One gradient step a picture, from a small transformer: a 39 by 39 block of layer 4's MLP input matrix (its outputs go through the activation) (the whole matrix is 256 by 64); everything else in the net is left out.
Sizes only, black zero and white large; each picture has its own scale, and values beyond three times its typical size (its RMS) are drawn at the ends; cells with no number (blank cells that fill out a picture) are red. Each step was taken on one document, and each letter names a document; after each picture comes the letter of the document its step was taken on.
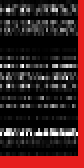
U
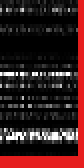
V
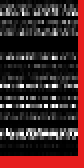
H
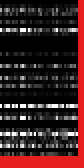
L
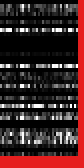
L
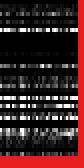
L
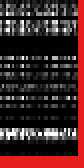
U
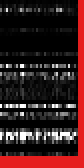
V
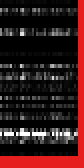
V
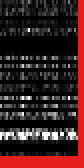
H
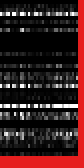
L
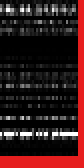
U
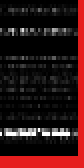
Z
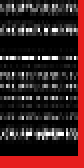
H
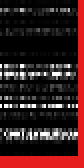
V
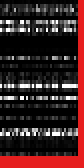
U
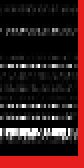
Z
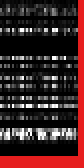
H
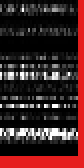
Z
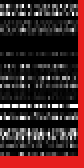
L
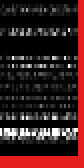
Z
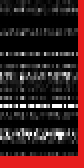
V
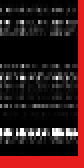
V
